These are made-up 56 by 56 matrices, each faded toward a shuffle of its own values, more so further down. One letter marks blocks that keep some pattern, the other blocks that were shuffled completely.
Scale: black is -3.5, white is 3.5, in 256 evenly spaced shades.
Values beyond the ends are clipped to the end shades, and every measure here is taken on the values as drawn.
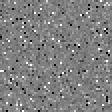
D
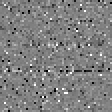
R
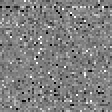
R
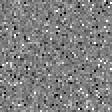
D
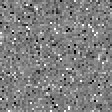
D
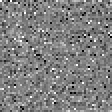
R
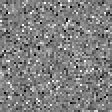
D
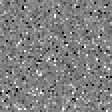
D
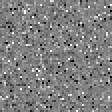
D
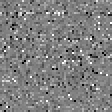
R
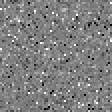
D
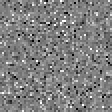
R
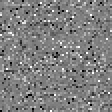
R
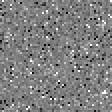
D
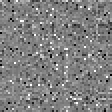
R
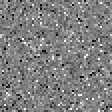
D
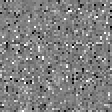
R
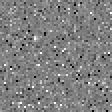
D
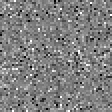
R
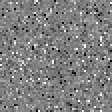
D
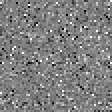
R
